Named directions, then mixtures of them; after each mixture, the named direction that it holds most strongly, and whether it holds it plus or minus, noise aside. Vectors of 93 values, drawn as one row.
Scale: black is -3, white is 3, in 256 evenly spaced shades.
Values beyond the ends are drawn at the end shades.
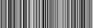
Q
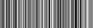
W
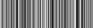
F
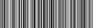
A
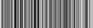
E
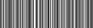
A, minus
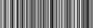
W, minus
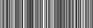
Q, minus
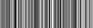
W, plus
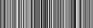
F, minus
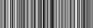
W, minus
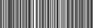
A, minus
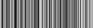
E, plus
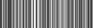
E, minus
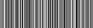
A, minus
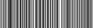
A, minus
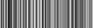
Q, plus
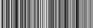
F, plus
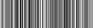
E, plus
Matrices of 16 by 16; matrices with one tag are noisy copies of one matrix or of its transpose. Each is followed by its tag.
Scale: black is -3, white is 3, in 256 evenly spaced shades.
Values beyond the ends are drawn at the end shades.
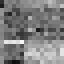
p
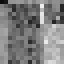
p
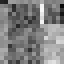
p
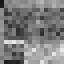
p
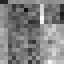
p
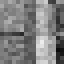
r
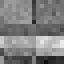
r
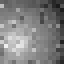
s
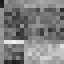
p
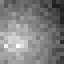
s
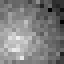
s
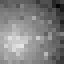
s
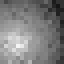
s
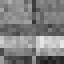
r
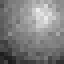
s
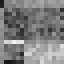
p
